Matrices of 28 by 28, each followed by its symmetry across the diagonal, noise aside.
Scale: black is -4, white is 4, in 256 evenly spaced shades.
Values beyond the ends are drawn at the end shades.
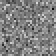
neither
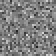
antisymmetric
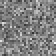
neither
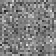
antisymmetric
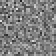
antisymmetric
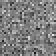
antisymmetric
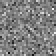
antisymmetric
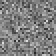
neither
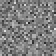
neither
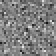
antisymmetric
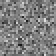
antisymmetric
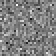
neither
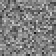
neither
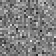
antisymmetric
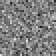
antisymmetric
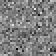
neither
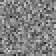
neither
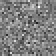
neither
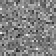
neither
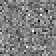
neither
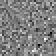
antisymmetric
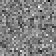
neither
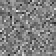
antisymmetric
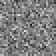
antisymmetric
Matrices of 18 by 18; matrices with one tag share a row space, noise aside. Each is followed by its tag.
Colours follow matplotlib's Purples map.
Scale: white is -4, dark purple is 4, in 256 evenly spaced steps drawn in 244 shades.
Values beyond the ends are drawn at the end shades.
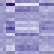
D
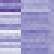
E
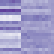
E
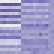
E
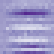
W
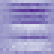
W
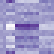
D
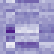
D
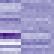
E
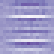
W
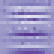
W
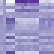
D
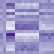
D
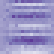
W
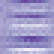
W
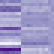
E
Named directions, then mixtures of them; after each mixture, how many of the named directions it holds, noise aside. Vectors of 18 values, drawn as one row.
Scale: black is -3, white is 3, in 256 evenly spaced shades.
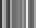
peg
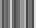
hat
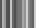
two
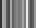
one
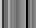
two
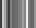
one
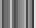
one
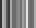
one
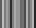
one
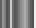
two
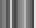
two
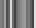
two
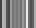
one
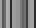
two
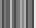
one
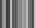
two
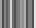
one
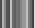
two
